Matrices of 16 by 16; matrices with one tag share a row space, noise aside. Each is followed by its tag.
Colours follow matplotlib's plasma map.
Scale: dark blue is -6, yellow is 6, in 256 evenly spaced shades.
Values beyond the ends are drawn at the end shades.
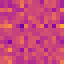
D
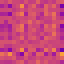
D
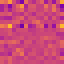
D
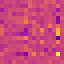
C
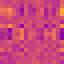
D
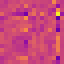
C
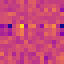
D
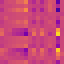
C
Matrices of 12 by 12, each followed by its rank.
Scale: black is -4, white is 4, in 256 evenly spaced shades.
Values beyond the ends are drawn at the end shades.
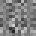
two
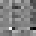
two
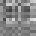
two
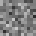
full rank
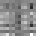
two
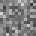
full rank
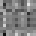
two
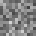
full rank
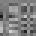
two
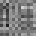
two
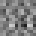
two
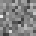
full rank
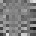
two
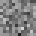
full rank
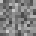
full rank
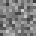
full rank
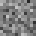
full rank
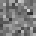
full rank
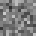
full rank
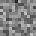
full rank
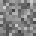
full rank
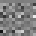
two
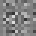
two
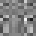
two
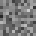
full rank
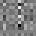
two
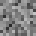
full rank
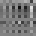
two
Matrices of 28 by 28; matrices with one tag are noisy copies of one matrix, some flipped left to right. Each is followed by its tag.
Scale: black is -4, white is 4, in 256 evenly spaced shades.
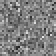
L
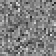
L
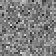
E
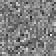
L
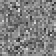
L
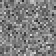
E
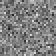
E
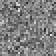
L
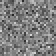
E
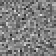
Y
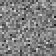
Y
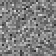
Y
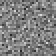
Y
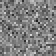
E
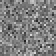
E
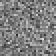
Y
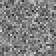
E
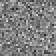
Y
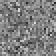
L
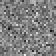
E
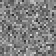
E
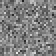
E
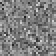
L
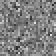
L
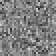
L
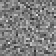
Y
